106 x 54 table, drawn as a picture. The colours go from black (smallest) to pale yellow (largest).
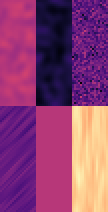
The table splits into 2 rows of 3 panels. Panel 1,1: middling, blotchy, faint in contrast. Panel 1,2: very low, blotchy, faint in contrast. Panel 1,3: low, fine-grained. Panel 2,1: low, slanting up to the right, faint in contrast. Panel 2,2: middling, flat. Panel 2,3: very high, streaked downward, faint in contrast.
